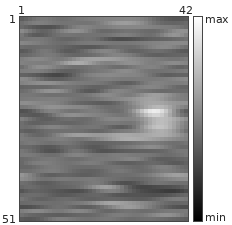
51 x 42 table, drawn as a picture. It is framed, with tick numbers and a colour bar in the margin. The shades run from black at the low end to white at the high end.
Streaks run across, left to right. A single bump stands in the middle right. The ninth with the highest average is the middle right.
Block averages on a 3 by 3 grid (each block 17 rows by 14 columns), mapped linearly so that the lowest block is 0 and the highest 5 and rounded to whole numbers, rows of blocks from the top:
1 2 1 / 1 1 5 / 0 1 0
